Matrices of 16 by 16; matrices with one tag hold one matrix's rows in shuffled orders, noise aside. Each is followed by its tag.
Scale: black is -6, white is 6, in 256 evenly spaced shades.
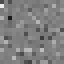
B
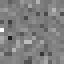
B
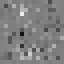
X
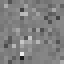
X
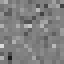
B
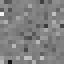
B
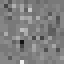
X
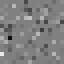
B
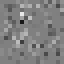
X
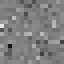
B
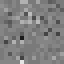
X
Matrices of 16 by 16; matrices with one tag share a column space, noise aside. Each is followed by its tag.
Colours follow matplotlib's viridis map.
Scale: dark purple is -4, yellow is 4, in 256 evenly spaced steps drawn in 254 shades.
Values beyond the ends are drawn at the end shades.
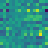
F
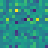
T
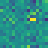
T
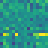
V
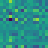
T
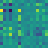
F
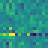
V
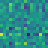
V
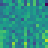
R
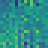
R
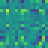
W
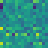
V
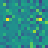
T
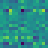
W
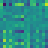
R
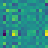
F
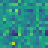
F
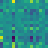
W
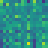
R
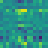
W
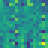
R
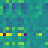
V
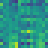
R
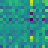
T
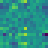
V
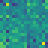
R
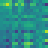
R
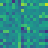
R
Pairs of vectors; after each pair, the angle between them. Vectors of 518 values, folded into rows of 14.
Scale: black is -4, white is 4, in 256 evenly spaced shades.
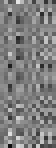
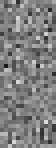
partly opposed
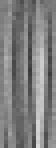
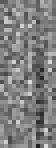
partly opposed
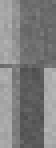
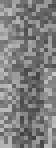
partly aligned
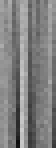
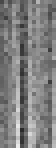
nearly opposite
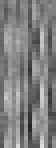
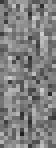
partly aligned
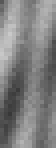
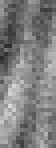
nearly opposite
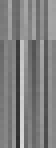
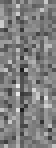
partly opposed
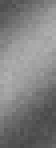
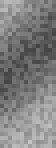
nearly opposite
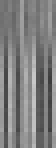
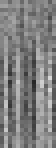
nearly opposite
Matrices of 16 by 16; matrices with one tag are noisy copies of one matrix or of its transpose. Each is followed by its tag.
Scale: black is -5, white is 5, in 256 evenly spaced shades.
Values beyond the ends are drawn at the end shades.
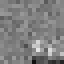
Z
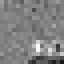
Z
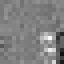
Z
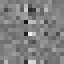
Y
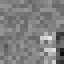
Z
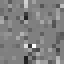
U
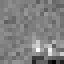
Z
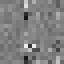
U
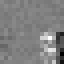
Z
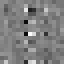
Y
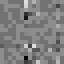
U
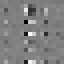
Y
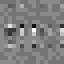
Y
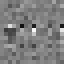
Y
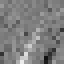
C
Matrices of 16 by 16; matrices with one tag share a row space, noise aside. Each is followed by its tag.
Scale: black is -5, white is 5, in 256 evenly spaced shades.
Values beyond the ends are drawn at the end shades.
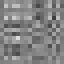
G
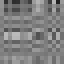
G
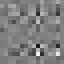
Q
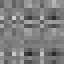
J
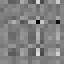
Q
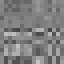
G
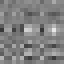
J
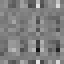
Q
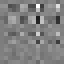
Q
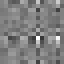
Q
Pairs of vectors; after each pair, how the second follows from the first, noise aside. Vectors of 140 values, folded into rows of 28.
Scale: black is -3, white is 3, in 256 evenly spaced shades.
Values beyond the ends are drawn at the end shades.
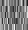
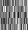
wrapped around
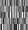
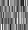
wrapped around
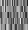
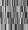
copied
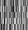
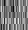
copied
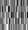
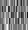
copied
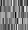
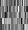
wrapped around
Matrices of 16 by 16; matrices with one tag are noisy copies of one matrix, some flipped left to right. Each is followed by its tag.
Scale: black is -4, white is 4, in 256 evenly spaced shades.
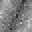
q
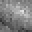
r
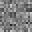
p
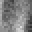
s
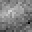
r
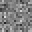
p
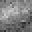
r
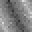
q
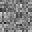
p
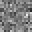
p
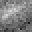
r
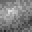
r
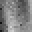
s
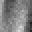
s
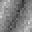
q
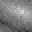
r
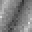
q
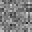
p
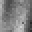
s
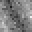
q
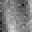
s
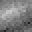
r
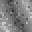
q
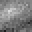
r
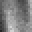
s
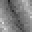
q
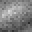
r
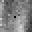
s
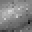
r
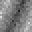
q
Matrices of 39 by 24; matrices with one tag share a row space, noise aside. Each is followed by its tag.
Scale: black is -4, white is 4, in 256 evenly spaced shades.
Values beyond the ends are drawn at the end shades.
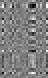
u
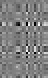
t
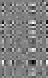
u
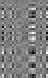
u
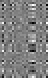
u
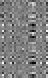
u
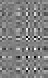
t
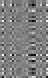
u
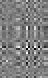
t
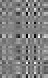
t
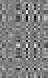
t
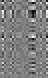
u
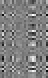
u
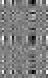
u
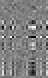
u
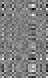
u
